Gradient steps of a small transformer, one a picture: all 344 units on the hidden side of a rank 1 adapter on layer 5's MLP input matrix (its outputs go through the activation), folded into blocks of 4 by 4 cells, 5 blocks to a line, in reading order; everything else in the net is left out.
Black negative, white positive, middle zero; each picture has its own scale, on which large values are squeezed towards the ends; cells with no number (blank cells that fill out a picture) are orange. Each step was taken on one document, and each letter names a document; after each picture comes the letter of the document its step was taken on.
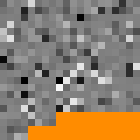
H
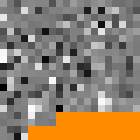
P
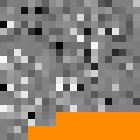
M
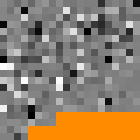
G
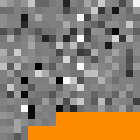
H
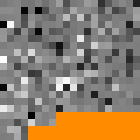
M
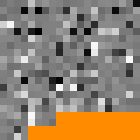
M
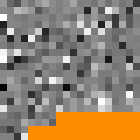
P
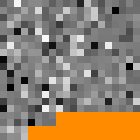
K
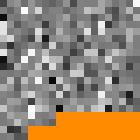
P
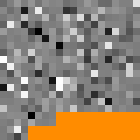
M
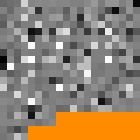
G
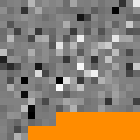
H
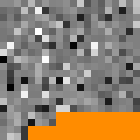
K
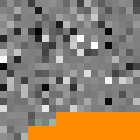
K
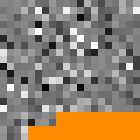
K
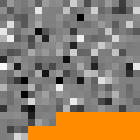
H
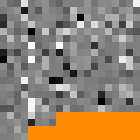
G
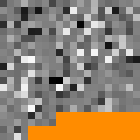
G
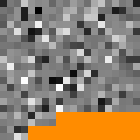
G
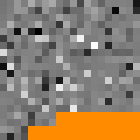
K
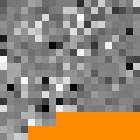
K
